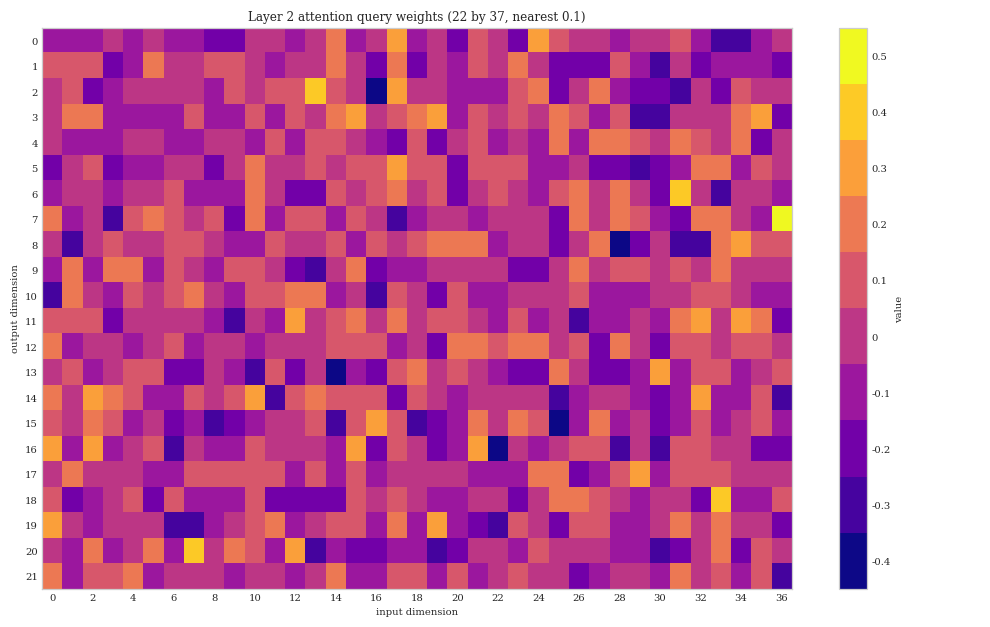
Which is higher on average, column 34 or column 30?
column 34
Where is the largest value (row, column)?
7 36
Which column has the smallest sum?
30
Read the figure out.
Title: Layer 2 attention query weights (22 by 37, nearest 0.1)
x-axis: input dimension, ticks 0 2 4 6 8 10 12 14 16 18 20 22 24 26 28 30 32 34 36
y-axis: output dimension, ticks 0 1 2 3 4 5 6 7 8 9 10 11 12 13 14 15 16 17 18 19 20 21 (0 at the top)
Colour bar: value, ticks -0.4 -0.3 -0.2 -0.1 0 0.1 0.2 0.3 0.4 0.5
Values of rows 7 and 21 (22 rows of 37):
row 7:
0.2 -0.1 0 -0.3 0.1 0.2 0.1 0 0.1 -0.2 0.2 -0.1 0.1 0.1 -0.1 0.1 0 -0.3 -0.1 0 0 -0.1 0 0 0 -0.2 0.2 0 0.2 0.1 -0.1 -0.2 0.2 0.2 0 -0.1 0.5
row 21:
0.2 -0.1 0.1 0.1 0.2 -0.1 0 0 0 -0.1 0 0 -0.1 0 0.2 -0.1 -0.1 0.1 0.1 -0.1 0.1 -0.1 0 0.1 0 0 -0.2 -0.1 0 0 -0.1 0.2 0 0.1 -0.1 0.1 -0.3
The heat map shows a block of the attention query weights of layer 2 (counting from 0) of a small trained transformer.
